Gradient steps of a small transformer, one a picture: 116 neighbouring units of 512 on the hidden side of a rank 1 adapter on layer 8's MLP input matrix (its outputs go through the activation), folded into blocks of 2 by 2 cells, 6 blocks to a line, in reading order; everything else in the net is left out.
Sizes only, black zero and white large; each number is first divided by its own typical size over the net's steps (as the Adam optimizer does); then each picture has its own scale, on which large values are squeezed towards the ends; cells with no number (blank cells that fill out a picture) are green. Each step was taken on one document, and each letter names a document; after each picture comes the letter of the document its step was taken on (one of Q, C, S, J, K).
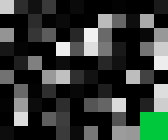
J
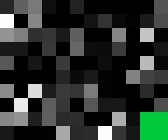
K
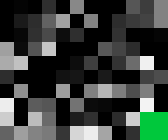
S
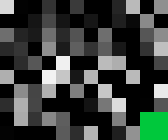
J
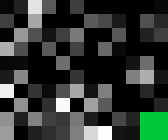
K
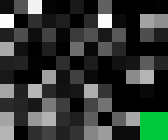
K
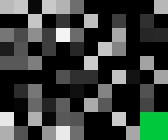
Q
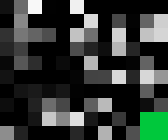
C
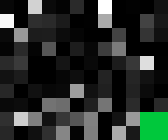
K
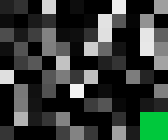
J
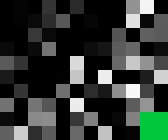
S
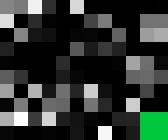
K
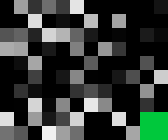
Q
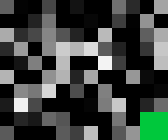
J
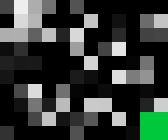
C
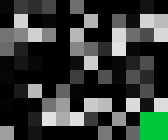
C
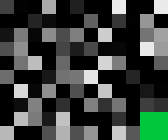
J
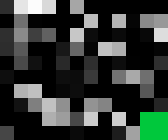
C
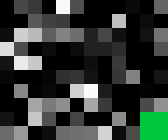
Q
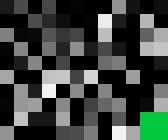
J
